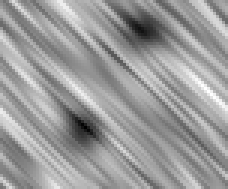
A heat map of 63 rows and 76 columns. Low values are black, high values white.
Mirror symmetry: none. Odd rows or columns: none. Dips: two. Average level on the scale: 60%. Ninth with the lowest average: top middle.
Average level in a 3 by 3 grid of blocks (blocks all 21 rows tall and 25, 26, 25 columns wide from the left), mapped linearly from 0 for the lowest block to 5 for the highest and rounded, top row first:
3 0 2
4 3 5
3 2 2
